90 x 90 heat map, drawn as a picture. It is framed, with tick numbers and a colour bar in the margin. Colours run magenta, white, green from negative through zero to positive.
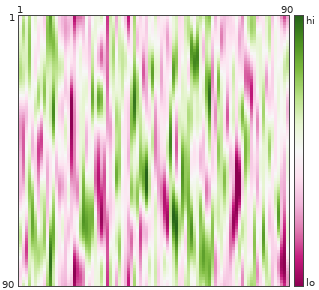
On average the colour sits 50% of the way up the scale. The values follow a bell shape. Streaks run downward. There is no overall slope.
